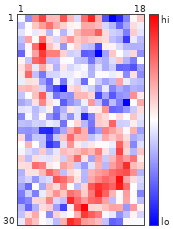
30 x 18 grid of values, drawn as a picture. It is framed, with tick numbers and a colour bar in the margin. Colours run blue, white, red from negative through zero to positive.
Mirror symmetry: none. Odd rows or columns: none. Histogram: bell-shaped.
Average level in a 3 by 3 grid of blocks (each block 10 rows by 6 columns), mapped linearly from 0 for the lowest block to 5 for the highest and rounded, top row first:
3 2 0 | 0 2 2 | 2 5 4
